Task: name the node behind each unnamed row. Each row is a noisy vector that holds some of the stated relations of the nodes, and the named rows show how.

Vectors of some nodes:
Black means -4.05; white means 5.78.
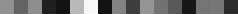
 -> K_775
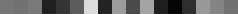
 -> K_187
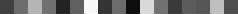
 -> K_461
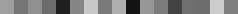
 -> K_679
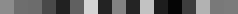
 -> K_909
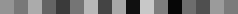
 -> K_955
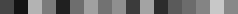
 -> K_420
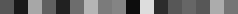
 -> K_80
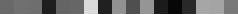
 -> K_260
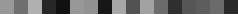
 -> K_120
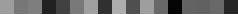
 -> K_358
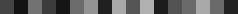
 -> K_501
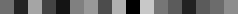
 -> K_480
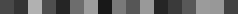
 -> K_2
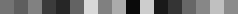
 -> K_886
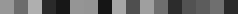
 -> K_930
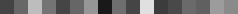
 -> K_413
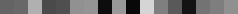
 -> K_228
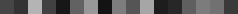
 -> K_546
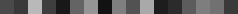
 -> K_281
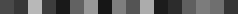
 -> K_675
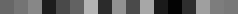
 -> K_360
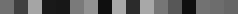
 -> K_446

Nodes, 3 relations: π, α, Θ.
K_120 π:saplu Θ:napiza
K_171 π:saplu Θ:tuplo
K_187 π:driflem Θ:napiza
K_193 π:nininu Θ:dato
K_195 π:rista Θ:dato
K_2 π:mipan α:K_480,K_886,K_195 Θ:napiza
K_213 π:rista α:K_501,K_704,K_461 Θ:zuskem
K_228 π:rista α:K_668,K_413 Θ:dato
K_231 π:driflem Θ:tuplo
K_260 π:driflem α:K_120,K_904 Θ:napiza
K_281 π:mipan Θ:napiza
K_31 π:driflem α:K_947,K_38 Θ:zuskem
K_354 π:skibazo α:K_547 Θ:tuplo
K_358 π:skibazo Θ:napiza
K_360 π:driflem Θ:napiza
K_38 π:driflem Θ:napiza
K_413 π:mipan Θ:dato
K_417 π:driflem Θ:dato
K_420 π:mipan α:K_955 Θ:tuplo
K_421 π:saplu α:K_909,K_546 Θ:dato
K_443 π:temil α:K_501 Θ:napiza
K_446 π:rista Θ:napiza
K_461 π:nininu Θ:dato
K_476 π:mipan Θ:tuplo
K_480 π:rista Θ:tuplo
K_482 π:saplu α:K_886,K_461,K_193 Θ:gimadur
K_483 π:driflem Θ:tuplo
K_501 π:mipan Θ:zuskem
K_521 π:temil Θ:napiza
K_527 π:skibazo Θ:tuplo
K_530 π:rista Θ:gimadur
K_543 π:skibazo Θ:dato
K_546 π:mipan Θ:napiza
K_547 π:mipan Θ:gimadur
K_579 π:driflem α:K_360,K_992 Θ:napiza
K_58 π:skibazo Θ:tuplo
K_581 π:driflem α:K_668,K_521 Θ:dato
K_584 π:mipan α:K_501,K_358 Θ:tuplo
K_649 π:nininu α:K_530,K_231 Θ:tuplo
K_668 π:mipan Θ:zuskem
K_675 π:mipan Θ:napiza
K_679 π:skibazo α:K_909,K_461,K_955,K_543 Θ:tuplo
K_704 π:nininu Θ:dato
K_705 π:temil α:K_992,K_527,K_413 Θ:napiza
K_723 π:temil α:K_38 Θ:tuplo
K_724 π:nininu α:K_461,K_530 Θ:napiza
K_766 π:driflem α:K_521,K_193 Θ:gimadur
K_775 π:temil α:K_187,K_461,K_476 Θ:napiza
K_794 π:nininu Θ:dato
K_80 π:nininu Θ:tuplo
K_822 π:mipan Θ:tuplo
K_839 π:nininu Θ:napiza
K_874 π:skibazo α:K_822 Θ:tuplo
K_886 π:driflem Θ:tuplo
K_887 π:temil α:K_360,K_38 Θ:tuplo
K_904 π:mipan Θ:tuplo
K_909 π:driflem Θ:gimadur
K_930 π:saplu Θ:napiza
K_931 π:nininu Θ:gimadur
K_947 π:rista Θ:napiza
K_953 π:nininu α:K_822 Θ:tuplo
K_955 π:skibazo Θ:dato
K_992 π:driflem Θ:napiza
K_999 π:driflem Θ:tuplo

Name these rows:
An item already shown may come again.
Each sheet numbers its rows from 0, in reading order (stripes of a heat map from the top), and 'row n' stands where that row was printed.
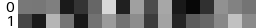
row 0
K_187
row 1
K_420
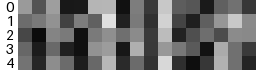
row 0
K_521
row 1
K_581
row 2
K_822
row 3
K_213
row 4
K_931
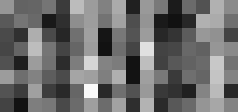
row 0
K_874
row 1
K_31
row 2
K_2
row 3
K_413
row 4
K_649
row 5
K_354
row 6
K_724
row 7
K_584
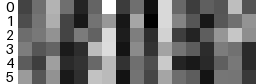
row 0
K_461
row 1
K_195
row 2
K_581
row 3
K_443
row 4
K_839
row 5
K_705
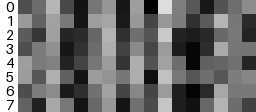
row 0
K_195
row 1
K_482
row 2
K_839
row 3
K_38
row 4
K_358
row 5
K_171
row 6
K_38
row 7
K_547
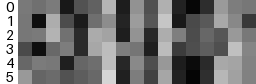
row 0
K_992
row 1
K_668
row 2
K_421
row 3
K_953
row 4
K_579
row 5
K_766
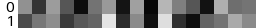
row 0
K_530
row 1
K_417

